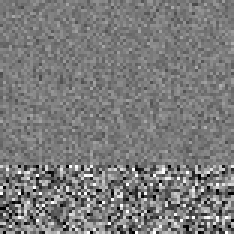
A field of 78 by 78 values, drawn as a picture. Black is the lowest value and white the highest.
Mirror symmetry: none. Grain: fine. Slope: none. Seam: horizontal, 70% of the way down, the top part calmer. Histogram: heavy tails on both sides.
